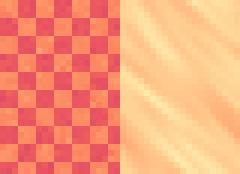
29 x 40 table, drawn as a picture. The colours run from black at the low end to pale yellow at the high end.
It is made of 1 by 2 panels. Panel 1,1: high, checkered. Panel 1,2: very high, slanting down to the right, faint in contrast.
